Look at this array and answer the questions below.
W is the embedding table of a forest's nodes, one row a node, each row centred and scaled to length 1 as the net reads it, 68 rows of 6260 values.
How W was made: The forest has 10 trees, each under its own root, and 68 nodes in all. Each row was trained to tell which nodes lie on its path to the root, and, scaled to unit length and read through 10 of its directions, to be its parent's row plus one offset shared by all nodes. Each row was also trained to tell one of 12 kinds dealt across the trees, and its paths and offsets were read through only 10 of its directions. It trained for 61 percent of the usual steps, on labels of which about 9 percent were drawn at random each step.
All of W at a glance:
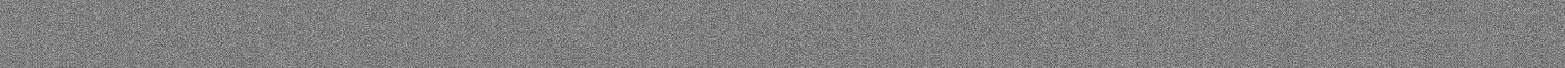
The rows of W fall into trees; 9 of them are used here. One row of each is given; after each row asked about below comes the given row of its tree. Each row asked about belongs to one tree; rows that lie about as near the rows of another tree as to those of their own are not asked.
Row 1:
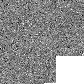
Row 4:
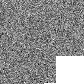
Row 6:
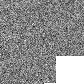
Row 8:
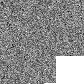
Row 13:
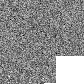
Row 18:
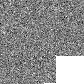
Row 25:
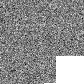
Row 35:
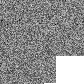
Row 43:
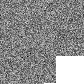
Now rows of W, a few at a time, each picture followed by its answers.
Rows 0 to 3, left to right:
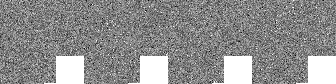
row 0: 4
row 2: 18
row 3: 4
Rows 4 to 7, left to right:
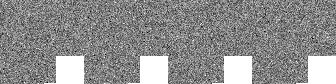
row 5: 1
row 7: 4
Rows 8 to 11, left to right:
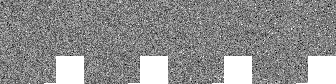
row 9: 18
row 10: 18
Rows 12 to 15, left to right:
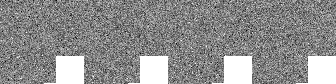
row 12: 43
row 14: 43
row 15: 6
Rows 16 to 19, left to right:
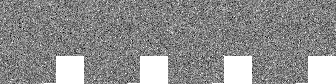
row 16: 1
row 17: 1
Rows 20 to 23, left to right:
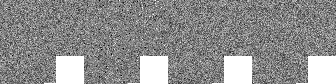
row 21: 18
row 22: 25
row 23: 35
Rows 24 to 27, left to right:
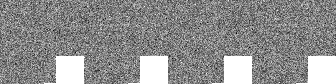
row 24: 18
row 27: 25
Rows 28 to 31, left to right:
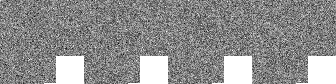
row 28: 8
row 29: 6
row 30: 13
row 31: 18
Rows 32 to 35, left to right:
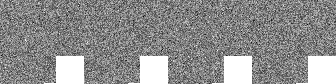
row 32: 43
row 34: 8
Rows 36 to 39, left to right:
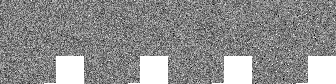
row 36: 25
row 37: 8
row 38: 13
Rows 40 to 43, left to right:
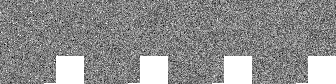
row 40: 18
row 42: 6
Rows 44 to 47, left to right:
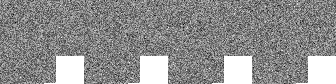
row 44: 4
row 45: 4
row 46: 4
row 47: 1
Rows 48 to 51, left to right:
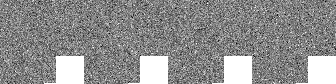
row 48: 8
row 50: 4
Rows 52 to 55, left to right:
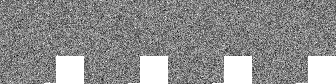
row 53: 13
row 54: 13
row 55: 1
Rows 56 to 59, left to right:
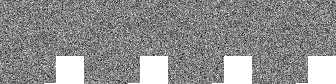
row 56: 6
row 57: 1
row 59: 13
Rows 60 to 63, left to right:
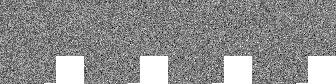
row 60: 25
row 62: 43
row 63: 4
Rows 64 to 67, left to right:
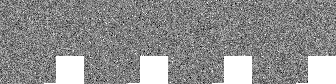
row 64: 1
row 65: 1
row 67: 35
